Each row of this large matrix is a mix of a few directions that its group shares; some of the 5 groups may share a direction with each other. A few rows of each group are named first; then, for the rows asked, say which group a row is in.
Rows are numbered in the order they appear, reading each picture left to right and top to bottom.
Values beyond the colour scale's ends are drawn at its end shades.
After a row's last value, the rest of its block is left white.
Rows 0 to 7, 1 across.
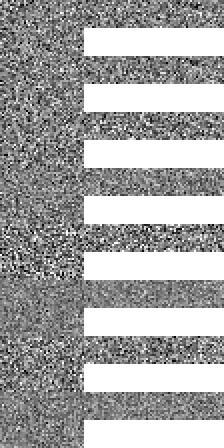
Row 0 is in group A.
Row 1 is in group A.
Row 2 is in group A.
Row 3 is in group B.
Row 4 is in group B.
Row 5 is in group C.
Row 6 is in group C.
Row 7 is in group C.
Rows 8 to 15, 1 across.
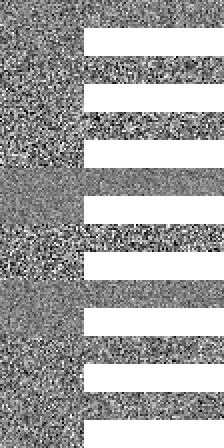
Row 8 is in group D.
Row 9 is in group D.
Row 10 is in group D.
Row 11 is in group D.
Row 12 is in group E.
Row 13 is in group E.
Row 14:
C
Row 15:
C
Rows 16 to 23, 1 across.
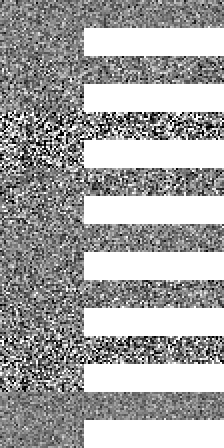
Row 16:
E
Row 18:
A
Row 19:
D
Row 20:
B
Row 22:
A
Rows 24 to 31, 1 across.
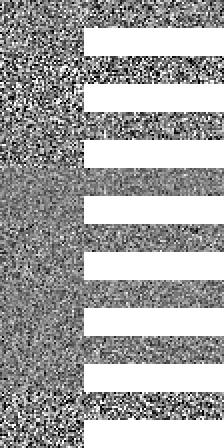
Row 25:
B
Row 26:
E
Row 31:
A
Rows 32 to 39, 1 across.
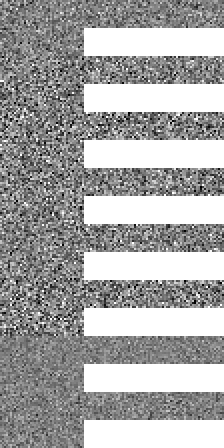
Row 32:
A
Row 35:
C
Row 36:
E
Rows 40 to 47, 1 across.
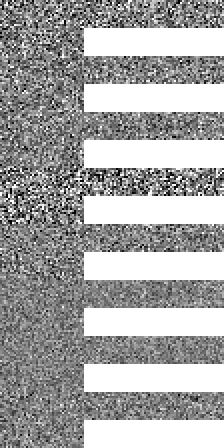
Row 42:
C
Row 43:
D
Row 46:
A
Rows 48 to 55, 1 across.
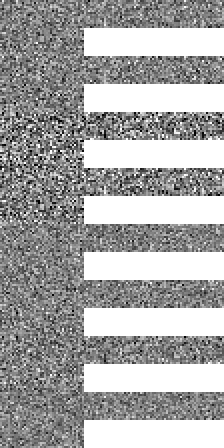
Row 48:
E
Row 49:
E
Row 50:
E
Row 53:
B
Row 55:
C
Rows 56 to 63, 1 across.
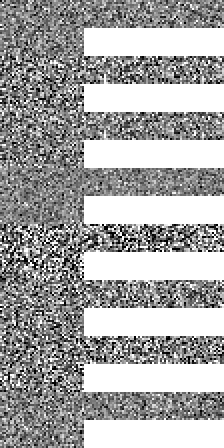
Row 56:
A
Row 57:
E
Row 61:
A
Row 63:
C
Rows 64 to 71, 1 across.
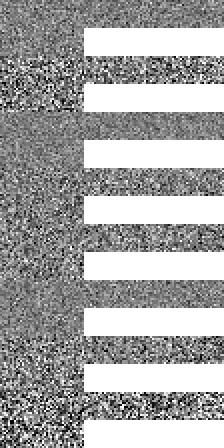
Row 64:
B
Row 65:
C
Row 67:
B
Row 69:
E
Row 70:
C
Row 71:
C
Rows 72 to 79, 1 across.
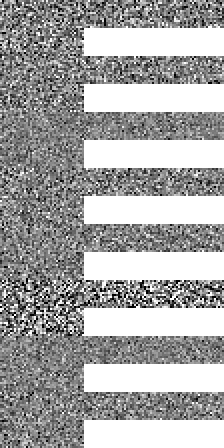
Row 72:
E
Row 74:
D
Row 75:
A
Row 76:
A
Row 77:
A
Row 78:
E
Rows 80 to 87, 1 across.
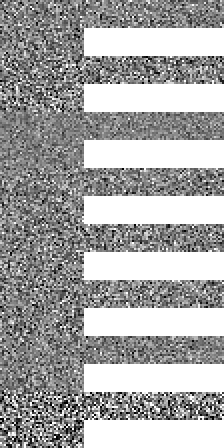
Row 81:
B
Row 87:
B
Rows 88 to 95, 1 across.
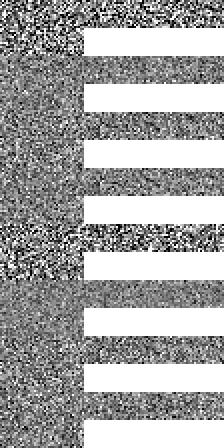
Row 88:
A
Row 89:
C
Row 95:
C
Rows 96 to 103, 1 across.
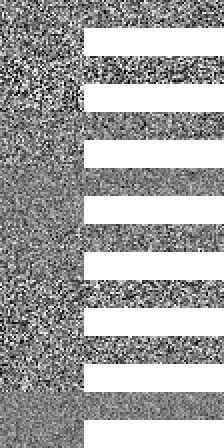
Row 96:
C
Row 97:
C
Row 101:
D
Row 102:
A
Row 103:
B
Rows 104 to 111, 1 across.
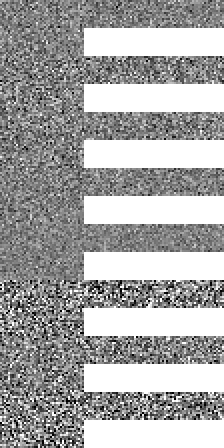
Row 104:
D
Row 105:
A
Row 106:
C
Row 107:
D
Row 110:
E
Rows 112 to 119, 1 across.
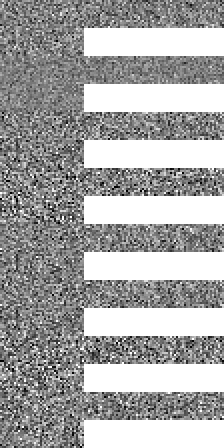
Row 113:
E
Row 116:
A
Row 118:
D
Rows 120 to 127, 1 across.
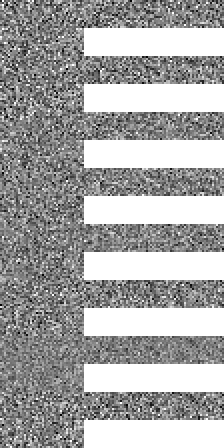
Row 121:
A
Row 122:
A
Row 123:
A
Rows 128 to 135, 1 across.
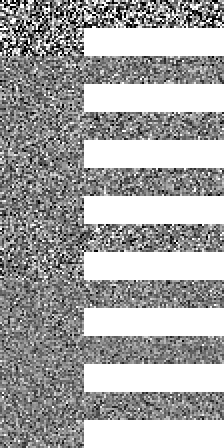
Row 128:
A
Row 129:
B
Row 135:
A
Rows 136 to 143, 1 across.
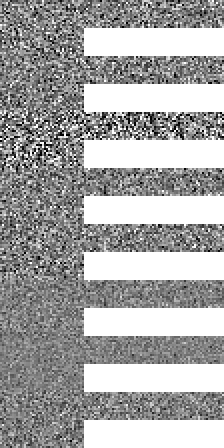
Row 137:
E
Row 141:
E
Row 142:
E
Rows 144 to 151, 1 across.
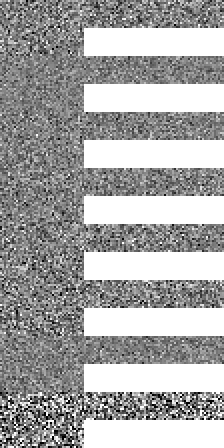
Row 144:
D
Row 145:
A
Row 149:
B
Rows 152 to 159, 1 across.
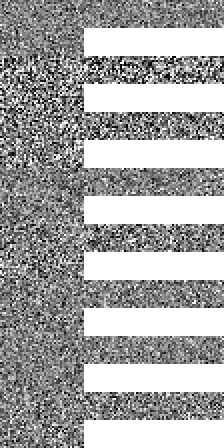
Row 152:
B
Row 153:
D
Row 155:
C
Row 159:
E
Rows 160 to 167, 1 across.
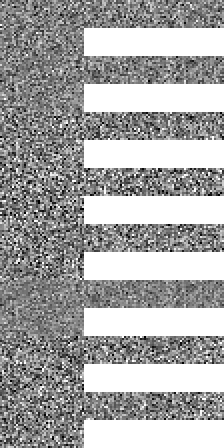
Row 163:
E
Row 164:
C
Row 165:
D
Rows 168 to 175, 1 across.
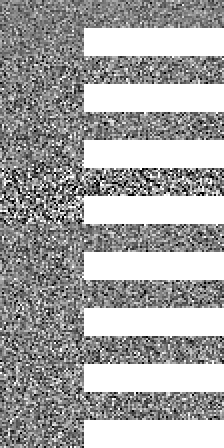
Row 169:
B
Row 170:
C
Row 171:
A
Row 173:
C
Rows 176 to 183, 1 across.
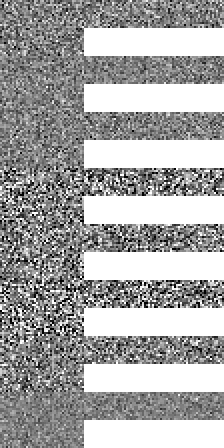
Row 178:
E
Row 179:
D
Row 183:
A
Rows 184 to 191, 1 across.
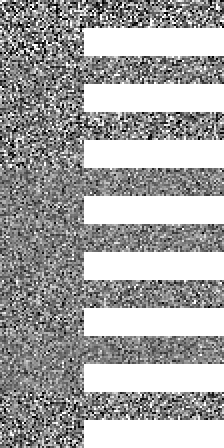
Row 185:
B
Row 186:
D
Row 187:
E
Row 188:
B
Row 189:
E
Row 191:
B
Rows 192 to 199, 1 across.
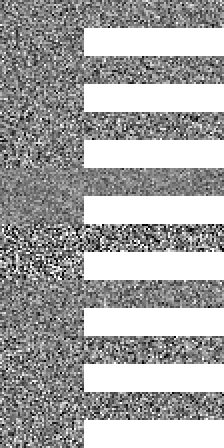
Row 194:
A
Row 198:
D
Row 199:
B
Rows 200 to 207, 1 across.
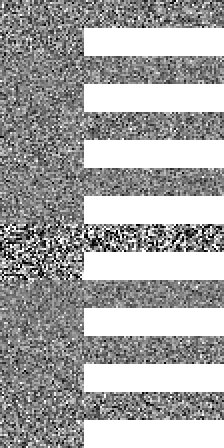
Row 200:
D
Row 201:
D
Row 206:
C
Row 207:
A
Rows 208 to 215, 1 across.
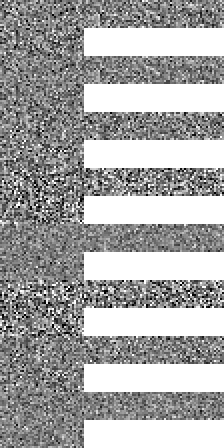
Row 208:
A
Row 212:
E
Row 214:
E
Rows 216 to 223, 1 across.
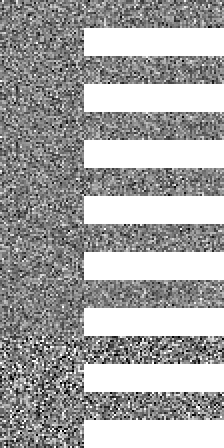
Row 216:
E
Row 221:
C
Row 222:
B
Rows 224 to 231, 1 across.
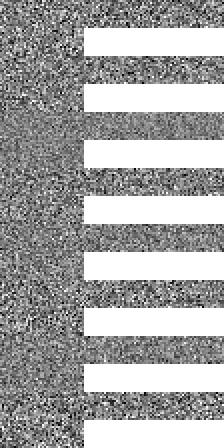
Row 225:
D
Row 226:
A
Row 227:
E
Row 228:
B
